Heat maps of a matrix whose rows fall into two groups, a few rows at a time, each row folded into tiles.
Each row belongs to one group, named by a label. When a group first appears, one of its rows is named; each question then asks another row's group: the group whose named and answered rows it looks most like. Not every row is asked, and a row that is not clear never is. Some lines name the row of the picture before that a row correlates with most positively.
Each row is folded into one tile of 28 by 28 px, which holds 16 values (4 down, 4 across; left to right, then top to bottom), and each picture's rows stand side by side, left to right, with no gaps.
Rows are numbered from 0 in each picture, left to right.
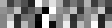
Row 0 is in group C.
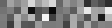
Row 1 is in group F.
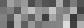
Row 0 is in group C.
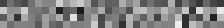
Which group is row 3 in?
C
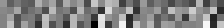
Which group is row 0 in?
C
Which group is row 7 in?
C
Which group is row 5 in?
C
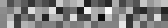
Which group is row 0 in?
C
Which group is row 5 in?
F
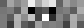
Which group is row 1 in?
F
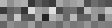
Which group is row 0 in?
F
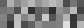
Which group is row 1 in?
F
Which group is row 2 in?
C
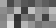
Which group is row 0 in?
C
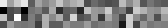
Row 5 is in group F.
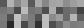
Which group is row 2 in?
F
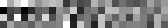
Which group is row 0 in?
F
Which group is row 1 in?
F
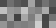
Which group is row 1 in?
C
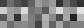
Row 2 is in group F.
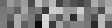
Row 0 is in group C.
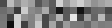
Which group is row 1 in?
C
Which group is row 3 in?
F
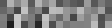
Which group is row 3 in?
C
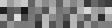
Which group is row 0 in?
F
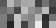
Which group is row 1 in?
C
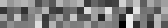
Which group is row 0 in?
F
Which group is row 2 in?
F
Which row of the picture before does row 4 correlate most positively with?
0
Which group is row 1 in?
C
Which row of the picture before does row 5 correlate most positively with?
0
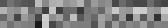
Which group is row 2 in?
F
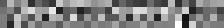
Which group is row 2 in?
F
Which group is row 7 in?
F
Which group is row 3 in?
F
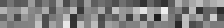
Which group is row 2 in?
C
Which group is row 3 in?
C
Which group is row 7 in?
F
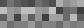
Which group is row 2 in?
F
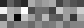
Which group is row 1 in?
F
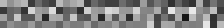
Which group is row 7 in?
C
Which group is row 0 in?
F
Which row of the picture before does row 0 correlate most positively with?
1
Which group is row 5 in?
C
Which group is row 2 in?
F
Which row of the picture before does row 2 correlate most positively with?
1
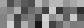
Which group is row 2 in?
F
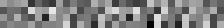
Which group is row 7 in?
C
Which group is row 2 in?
C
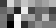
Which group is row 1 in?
F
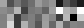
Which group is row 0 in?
C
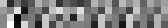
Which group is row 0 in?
C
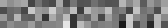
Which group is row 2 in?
C
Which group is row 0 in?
F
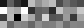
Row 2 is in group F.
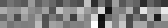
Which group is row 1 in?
C
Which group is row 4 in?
C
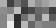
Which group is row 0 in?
C
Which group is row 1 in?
F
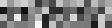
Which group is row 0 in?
F
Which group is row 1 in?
C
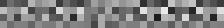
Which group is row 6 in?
F
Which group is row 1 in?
F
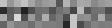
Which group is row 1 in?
F
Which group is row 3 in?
F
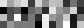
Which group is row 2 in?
C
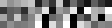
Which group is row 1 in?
C
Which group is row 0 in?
F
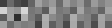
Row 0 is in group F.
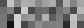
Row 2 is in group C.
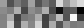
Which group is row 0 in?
C
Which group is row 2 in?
F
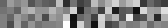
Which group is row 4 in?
F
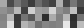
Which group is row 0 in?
C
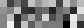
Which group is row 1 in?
F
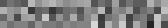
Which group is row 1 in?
F
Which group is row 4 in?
C
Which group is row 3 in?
C
